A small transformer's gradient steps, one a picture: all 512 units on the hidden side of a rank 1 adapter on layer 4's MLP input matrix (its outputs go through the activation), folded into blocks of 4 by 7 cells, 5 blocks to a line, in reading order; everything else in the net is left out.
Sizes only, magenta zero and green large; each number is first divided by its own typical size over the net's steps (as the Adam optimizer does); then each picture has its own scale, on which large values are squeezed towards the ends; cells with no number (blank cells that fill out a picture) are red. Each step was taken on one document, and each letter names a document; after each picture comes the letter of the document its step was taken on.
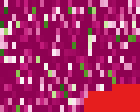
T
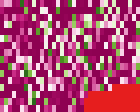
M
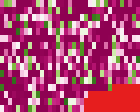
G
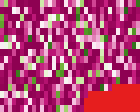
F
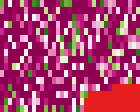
M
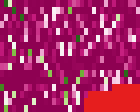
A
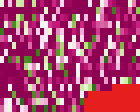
M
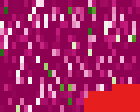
T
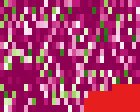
A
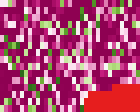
G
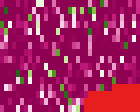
T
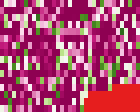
G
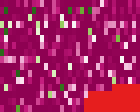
T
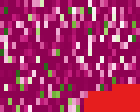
T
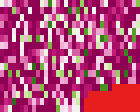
F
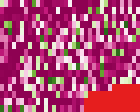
M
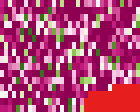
G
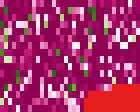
T
